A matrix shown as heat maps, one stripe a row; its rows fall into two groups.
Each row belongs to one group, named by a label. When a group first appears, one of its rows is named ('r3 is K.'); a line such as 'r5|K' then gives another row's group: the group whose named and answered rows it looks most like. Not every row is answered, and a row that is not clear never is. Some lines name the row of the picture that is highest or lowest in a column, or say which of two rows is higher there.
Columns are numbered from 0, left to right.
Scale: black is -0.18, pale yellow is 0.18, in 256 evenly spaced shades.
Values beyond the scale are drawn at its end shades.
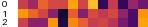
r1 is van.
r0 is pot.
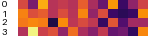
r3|van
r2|pot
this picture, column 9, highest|0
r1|van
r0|pot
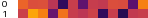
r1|pot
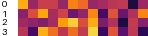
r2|pot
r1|pot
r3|pot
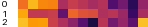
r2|van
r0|van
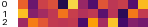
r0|van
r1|pot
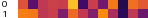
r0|pot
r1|van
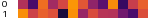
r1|van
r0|pot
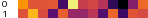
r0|van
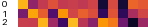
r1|pot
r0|pot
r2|van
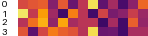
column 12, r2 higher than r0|No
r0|pot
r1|van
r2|pot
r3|pot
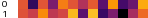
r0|pot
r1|pot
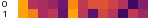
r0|van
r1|van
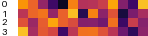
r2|pot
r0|van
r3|van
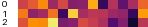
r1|van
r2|van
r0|pot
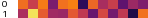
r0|pot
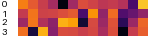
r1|pot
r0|van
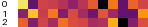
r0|pot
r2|pot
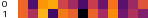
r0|pot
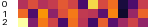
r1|pot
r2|van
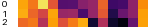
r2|van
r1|van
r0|van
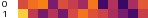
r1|van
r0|pot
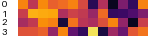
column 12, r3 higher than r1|Yes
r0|van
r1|van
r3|pot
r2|van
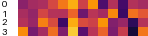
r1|pot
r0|pot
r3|van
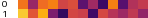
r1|van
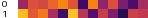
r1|van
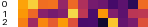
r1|van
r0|van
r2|pot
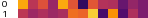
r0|pot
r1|pot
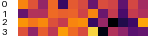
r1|pot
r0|van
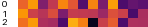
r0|pot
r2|van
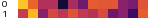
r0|van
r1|van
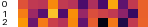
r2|pot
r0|pot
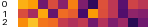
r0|van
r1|pot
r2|van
